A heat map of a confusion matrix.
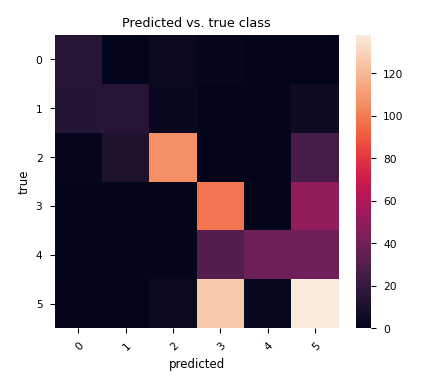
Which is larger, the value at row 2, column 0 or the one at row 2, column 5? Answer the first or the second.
the second
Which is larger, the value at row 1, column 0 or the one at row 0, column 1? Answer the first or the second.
the first
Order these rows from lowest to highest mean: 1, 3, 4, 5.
1, 4, 3, 5
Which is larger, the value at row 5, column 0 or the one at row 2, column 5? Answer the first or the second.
the second
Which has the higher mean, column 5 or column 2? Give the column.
5
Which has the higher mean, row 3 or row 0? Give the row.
3
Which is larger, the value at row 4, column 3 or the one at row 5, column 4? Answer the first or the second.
the first
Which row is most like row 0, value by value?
1
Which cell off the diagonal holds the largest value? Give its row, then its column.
5, 3
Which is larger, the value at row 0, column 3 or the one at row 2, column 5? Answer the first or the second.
the second
